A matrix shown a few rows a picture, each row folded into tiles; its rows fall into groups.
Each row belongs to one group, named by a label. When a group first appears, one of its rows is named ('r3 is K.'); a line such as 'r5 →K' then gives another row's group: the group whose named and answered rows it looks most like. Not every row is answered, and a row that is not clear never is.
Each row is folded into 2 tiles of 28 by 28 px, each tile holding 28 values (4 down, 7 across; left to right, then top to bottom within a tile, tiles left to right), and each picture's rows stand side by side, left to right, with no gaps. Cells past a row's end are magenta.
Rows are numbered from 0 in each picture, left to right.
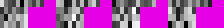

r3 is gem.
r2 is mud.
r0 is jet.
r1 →jet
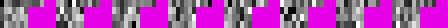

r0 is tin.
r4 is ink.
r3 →gem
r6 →jet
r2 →gem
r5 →ink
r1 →jet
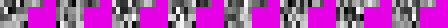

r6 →ink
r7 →ink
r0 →ink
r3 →mud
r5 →jet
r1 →tin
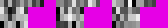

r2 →jet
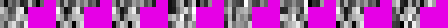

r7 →jet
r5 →mud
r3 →mud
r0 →gem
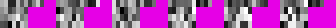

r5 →mud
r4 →gem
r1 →mud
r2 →gem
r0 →jet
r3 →mud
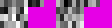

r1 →jet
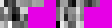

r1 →tin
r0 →ink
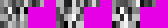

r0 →mud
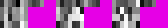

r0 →tin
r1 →gem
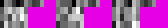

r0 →tin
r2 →tin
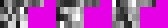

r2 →gem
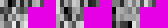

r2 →jet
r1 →gem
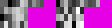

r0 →tin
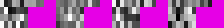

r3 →gem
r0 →ink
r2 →ink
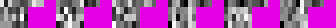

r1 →mud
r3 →tin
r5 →tin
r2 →ink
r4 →tin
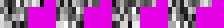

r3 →ink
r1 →ink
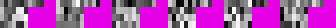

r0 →gem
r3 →jet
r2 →tin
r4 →mud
